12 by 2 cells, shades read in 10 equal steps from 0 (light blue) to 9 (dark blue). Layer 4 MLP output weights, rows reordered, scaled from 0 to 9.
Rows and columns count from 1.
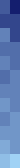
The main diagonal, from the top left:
6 7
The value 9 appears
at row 1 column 2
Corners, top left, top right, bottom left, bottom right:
6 9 1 0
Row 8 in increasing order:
3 4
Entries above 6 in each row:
1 2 1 0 0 0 0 0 0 0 0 0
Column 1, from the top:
6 7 4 5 4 5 4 3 4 3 2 1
